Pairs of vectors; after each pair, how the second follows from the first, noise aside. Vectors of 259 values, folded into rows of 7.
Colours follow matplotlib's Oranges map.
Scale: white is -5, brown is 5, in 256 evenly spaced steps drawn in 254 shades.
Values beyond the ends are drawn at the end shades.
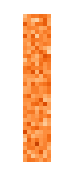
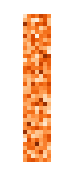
scaled up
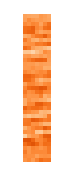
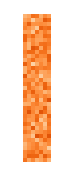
shuffled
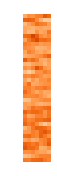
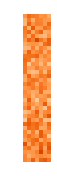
shuffled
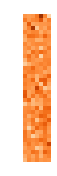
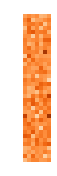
shuffled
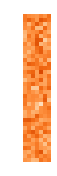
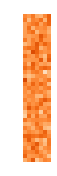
shuffled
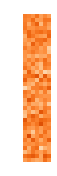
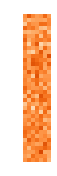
shuffled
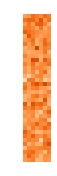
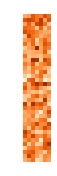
scaled up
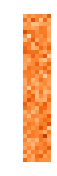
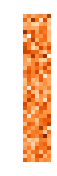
scaled up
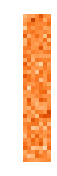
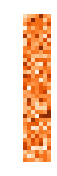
scaled up
